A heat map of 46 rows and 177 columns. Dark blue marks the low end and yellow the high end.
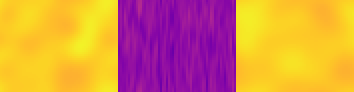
It is made of 1 by 3 panels. Panel 1,1: very high, smooth, faint in contrast. Panel 1,2: low, streaked downward, faint in contrast. Panel 1,3: very high, smooth, faint in contrast.
